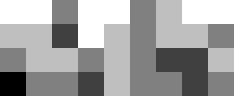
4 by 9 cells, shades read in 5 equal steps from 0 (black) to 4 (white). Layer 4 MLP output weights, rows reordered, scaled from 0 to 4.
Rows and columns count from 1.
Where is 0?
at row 4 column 1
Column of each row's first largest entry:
1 4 2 5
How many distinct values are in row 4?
4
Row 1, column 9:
4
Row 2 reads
3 3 1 4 3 2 3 3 2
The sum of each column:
9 12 8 11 13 8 9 9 11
